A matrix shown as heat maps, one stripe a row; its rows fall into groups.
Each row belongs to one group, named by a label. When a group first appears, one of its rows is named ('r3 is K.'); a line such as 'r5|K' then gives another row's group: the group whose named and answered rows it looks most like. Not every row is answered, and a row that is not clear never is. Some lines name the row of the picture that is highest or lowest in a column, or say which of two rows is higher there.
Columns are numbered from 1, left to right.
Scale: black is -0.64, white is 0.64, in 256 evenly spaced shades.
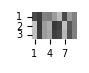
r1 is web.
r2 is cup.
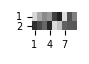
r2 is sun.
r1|cup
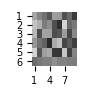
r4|sun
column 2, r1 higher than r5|Yes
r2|cup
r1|sun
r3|cup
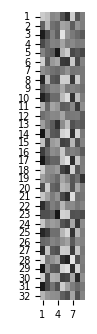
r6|cup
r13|sun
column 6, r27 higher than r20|Yes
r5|sun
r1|cup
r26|web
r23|sun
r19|sun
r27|web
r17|web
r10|web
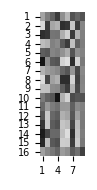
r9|cup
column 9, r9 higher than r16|Yes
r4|cup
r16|sun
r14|web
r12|web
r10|sun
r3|web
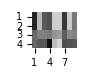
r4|sun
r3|web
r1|web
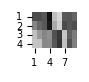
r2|sun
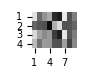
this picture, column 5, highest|2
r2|sun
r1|cup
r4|cup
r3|cup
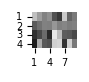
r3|sun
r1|cup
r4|web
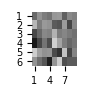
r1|web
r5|cup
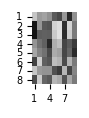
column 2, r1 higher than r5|Yes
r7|cup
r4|sun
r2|web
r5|sun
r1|cup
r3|web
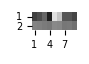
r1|sun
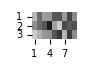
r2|sun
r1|cup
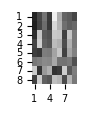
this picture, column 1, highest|7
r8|web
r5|web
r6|sun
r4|web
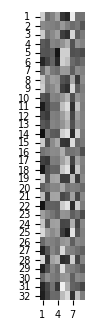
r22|web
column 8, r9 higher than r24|Yes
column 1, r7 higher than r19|No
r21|cup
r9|cup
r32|web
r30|web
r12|web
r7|web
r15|cup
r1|cup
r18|web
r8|cup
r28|cup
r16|sun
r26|web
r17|web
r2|sun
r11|web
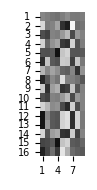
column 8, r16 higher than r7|Yes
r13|web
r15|sun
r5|sun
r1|sun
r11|cup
